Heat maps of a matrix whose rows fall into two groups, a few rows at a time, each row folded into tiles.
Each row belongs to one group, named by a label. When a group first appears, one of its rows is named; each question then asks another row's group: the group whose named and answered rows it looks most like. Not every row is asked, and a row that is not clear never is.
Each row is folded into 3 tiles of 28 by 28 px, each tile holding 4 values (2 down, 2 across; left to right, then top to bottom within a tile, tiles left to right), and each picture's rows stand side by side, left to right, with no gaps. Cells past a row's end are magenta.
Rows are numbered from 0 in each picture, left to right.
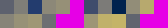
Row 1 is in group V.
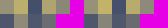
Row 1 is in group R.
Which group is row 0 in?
R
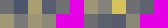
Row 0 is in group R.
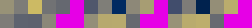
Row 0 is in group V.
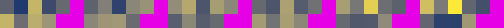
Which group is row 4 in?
V
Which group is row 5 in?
V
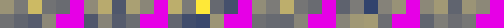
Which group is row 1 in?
R
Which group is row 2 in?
V
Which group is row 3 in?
V
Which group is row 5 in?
R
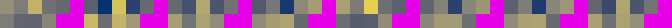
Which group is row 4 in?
V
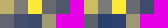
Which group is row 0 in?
V
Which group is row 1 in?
V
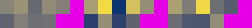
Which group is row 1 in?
R
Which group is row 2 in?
V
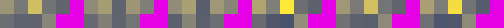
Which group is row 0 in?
V
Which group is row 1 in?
R
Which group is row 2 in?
R
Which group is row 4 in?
V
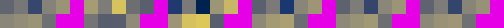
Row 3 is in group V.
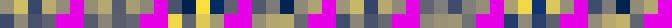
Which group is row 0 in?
R
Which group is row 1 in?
R
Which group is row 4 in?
R
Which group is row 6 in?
R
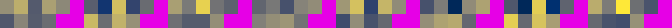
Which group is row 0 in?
R
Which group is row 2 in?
V
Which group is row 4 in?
R
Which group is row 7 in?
V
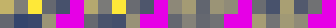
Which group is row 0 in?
V
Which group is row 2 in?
R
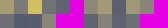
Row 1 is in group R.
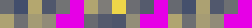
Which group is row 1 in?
V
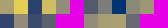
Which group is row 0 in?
R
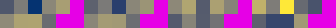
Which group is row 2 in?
R
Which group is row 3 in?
V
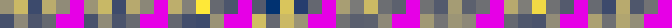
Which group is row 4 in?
V
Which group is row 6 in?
V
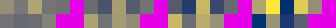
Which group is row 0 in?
V
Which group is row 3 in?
R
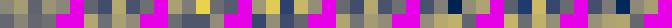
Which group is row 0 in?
R
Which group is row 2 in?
V
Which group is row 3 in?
R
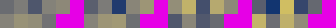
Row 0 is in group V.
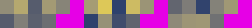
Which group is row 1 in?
R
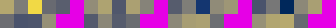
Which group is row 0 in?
V
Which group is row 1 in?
R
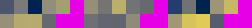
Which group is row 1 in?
V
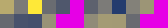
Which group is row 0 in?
V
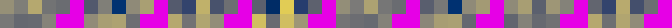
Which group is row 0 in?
V
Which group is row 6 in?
R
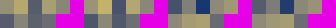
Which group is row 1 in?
R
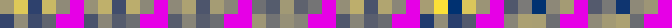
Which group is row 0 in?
R
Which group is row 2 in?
R
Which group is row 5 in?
R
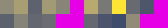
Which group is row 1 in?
V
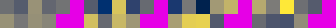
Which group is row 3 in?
V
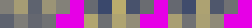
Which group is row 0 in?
R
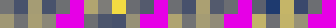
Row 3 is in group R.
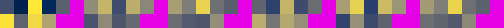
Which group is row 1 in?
R
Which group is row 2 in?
V
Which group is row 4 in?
R
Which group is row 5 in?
V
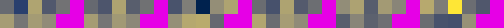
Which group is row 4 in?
R
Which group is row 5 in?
V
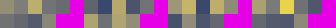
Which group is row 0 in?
V
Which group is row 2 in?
R
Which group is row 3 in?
V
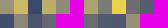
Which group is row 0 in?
R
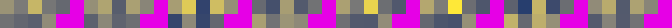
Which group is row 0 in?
V
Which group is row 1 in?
R
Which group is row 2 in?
R
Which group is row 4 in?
V
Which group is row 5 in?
V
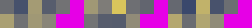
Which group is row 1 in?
V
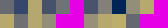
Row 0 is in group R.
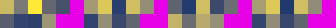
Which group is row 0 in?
V
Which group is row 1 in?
R
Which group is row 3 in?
R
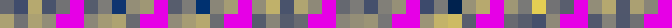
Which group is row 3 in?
R
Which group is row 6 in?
V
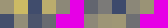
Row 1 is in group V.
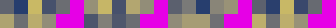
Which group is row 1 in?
R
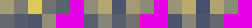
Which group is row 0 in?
V
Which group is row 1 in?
R
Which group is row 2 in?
R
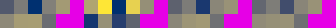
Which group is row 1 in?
R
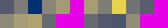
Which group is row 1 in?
V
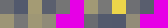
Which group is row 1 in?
V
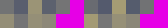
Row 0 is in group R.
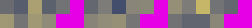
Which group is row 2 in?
V
